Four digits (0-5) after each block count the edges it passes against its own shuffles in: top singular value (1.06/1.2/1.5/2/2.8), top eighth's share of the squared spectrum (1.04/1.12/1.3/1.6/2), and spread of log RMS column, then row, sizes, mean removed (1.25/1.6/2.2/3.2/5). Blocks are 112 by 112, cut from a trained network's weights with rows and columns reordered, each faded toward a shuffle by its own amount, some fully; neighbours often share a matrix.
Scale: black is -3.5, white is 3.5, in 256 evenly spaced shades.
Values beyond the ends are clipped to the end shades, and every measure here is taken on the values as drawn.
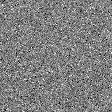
0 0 0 0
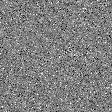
1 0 0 0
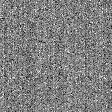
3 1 0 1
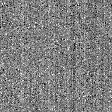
3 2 0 2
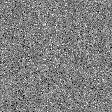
0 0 0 0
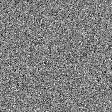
0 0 0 0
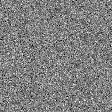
1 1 0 0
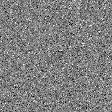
2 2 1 1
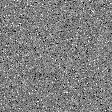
0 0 0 0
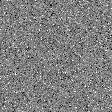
0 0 0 0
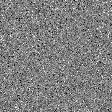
1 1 0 0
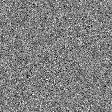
2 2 0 1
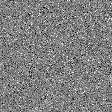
2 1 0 0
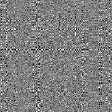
4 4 4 2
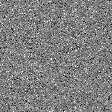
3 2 1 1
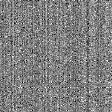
4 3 1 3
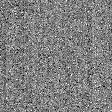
2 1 0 0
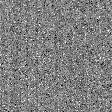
1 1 0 0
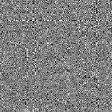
4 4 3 2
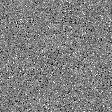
2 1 0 0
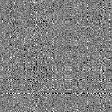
4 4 3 3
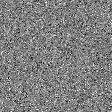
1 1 0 0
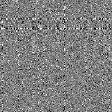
4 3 3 2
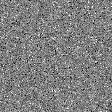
2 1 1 0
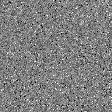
2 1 1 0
